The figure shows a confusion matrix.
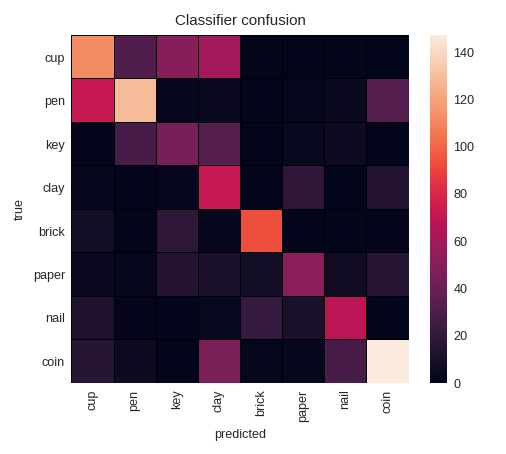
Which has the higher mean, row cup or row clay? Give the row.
cup
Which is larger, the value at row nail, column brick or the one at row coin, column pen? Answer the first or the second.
the first
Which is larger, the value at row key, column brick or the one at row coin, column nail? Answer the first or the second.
the second
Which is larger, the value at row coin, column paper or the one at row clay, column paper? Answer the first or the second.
the second
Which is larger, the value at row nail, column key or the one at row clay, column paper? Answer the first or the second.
the second
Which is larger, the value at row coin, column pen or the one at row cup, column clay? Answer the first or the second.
the second
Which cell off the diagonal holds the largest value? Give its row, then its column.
pen, cup
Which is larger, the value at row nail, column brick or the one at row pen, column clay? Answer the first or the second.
the first
